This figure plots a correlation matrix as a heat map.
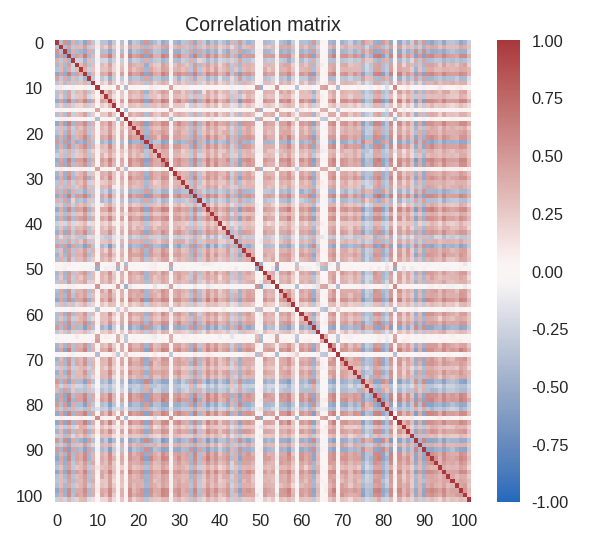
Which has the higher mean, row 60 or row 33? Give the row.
60
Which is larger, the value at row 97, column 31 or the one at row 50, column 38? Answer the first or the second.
the first
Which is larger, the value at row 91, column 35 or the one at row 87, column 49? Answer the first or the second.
the second
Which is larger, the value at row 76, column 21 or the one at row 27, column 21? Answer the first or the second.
the second
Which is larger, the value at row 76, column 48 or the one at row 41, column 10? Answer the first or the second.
the second
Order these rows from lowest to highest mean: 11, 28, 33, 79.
33, 28, 11, 79
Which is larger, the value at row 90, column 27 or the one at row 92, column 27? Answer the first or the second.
the second
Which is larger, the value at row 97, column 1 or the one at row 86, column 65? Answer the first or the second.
the first
